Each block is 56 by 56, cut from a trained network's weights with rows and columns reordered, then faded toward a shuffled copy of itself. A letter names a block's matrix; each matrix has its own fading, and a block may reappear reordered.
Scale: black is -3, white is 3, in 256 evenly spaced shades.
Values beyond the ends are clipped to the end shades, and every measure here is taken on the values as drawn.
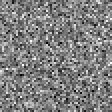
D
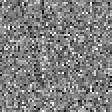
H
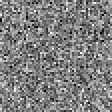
D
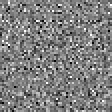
H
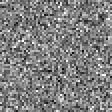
D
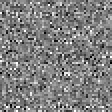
H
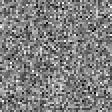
D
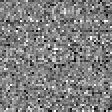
H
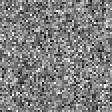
D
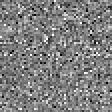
H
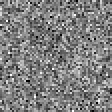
D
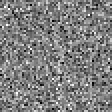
D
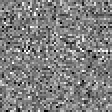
H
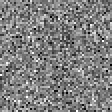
D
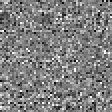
H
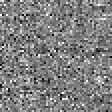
H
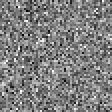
D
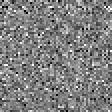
H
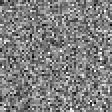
D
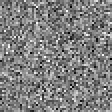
D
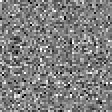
H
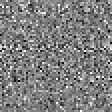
H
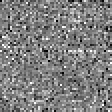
H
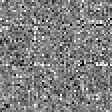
H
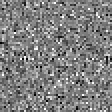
H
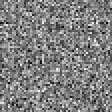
D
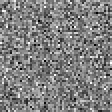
D
